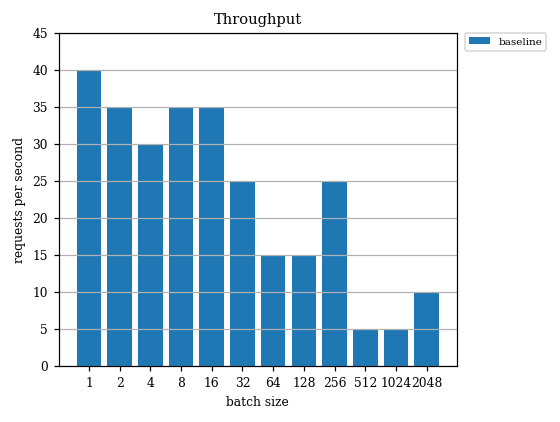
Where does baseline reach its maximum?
1
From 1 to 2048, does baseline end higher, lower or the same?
lower
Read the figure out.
Title: Throughput
x-axis: batch size, ticks 1 2 4 8 16 32 64 128 256 512 1024 2048
y-axis: requests per second, ticks 0 5 10 15 20 25 30 35 40 45
Legend: baseline
Values:
baseline: 40 35 30 35 35 25 15 15 25 5 5 10
